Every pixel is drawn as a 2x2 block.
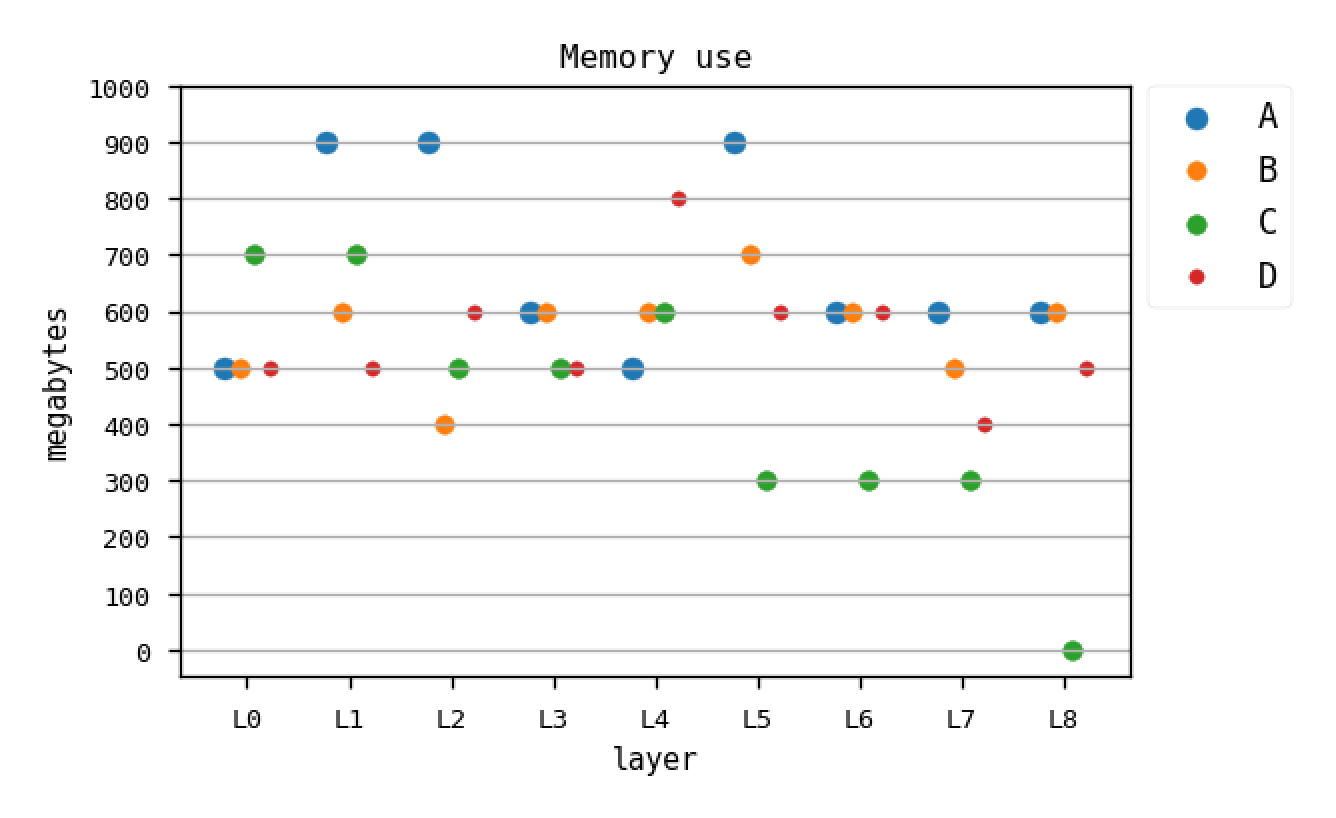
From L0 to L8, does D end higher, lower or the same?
the same
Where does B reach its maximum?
L5
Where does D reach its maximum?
L4
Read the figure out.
Title: Memory use
x-axis: layer, ticks L0 L1 L2 L3 L4 L5 L6 L7 L8
y-axis: megabytes, ticks 0 100 200 300 400 500 600 700 800 900 1000
Legend: A, B, C, D
Values:
A: 500 900 900 600 500 900 600 600 600
B: 500 600 400 600 600 700 600 500 600
C: 700 700 500 500 600 300 300 300 0
D: 500 500 600 500 800 600 600 400 500
